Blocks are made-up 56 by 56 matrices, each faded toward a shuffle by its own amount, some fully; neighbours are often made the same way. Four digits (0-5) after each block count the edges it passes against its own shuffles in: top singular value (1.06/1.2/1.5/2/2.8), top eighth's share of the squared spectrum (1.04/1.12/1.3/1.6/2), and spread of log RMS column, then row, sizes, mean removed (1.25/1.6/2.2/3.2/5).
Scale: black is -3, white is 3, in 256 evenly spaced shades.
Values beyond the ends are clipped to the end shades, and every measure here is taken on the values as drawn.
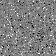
1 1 0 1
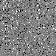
2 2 1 0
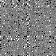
3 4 2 2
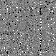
3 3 1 1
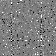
3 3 1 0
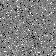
0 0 0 0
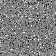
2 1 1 0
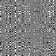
4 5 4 3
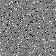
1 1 0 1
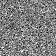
0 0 0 0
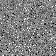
0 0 0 1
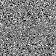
1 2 0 2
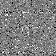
2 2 0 2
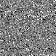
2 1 0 2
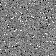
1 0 0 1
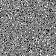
0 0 0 0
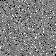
0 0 0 0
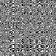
4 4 3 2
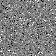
2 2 0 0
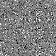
3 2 1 0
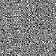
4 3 2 2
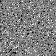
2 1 0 0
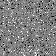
2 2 0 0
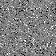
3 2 0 0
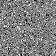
2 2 0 0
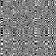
5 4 3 3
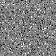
3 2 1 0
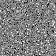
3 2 1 0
